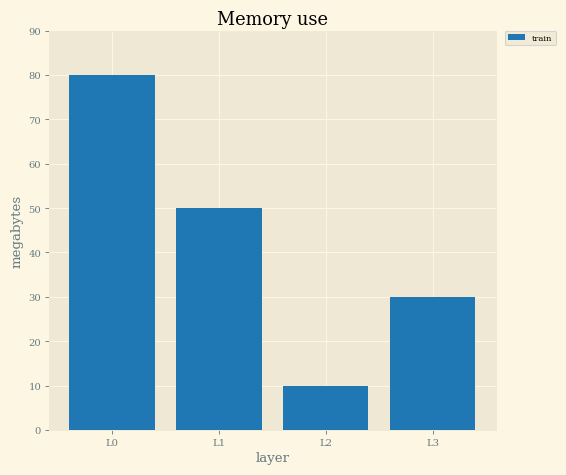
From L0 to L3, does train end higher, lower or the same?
lower
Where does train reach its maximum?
L0
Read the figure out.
Title: Memory use
x-axis: layer, ticks L0 L1 L2 L3
y-axis: megabytes, ticks 0 10 20 30 40 50 60 70 80 90
Legend: train
Values:
train: 80 50 10 30
